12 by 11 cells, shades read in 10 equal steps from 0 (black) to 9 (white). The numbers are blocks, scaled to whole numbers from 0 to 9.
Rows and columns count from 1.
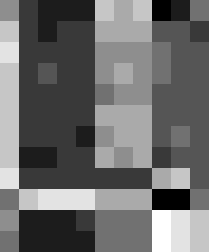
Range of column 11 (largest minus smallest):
5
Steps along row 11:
down same same up up same same up down down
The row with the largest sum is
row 10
